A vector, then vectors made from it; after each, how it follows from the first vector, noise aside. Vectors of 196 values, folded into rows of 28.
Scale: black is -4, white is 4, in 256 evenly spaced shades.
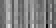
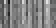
reversed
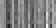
negated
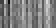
reversed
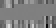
partly zeroed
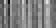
reversed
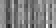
negated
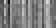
reversed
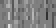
partly zeroed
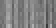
shrunk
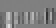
partly zeroed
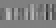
partly zeroed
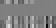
partly zeroed
